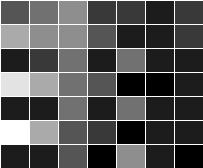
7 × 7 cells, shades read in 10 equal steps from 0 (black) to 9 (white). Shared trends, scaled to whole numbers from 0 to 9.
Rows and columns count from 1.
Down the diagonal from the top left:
3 5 4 3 4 1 0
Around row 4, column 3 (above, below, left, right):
4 4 6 3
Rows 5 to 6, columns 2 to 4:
1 4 1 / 6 3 2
